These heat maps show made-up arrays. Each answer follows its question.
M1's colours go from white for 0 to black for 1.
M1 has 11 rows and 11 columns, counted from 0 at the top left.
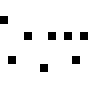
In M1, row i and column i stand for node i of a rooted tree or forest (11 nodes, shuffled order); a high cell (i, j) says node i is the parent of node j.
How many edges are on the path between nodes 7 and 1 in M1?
1
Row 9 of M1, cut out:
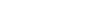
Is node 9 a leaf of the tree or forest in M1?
yes
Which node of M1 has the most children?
4
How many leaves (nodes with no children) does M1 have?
7
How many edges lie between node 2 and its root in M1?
0
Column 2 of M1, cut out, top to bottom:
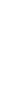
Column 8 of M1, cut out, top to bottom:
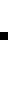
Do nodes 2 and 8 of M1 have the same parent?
no
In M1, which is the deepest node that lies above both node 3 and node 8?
4
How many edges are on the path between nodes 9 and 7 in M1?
1
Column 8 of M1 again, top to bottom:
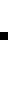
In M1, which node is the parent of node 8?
4
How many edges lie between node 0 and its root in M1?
1
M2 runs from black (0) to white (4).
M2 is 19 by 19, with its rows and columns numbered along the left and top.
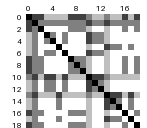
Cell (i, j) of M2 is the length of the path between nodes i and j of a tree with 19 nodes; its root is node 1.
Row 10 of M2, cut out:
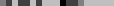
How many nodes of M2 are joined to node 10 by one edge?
6
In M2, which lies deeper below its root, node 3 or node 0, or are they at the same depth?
node 3
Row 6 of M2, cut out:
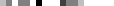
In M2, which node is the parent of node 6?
10
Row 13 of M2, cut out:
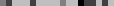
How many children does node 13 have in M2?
4
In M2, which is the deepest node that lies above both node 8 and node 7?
0
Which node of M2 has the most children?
0
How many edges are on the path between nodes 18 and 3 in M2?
4
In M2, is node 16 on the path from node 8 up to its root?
no
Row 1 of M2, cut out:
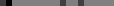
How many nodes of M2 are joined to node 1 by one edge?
3
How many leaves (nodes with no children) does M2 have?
15
